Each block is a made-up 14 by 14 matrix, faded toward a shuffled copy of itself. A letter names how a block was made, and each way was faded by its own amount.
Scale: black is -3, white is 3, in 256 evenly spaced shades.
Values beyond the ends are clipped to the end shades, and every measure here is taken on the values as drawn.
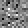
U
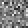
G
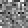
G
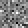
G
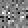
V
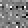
V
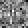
G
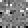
V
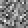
G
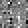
V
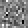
U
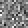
G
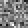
G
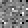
V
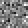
G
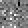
V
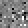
V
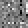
V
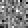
U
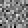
G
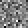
G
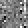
U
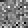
G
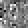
U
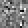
U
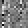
U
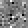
V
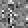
U
